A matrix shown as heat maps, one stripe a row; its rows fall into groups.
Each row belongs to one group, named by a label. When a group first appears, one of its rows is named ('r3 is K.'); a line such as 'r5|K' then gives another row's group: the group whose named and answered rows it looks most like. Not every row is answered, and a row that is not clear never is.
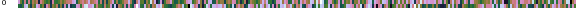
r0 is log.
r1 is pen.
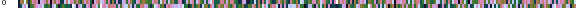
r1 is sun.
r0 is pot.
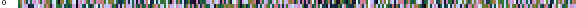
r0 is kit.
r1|sun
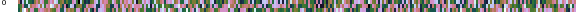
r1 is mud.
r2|pot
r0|sun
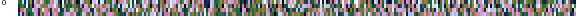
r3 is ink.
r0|sun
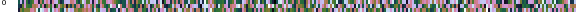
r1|pen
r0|ink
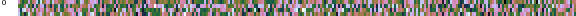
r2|pot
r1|pen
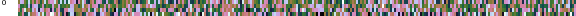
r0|kit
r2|pot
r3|mud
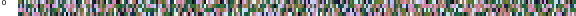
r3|pen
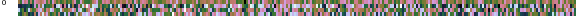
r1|pen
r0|sun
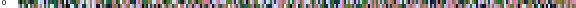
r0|pen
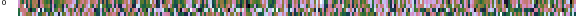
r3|kit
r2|pen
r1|log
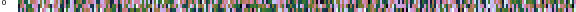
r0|mud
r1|pot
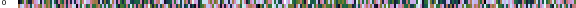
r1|kit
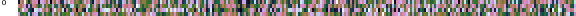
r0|pot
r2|sun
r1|log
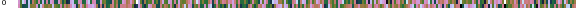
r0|log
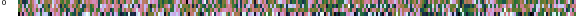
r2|mud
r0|mud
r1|sun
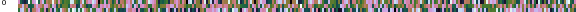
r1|sun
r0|mud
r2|kit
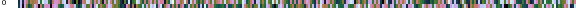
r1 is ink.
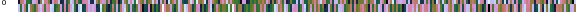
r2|log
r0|pot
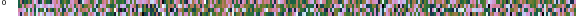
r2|kit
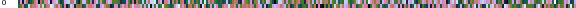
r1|mud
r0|ink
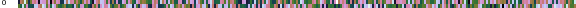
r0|pot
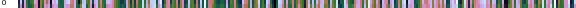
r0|ink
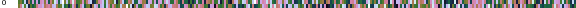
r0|kit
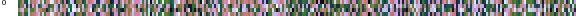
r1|kit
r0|mud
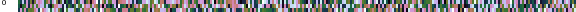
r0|sun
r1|pen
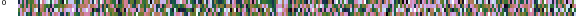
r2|kit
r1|log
